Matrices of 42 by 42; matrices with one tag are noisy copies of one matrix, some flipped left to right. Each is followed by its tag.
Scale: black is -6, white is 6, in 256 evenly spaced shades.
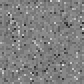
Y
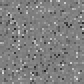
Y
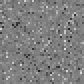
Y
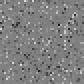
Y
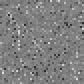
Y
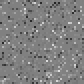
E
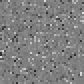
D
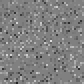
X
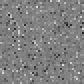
Y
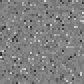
D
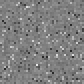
X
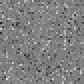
Y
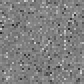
Y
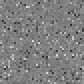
X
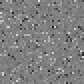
D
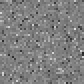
D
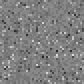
X
